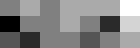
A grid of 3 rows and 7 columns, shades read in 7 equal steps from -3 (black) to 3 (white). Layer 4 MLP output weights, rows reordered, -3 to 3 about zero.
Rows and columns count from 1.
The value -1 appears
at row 3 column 1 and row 3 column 5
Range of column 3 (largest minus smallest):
0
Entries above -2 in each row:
7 5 6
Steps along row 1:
up down up same same up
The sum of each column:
-4 -1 0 2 0 -1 6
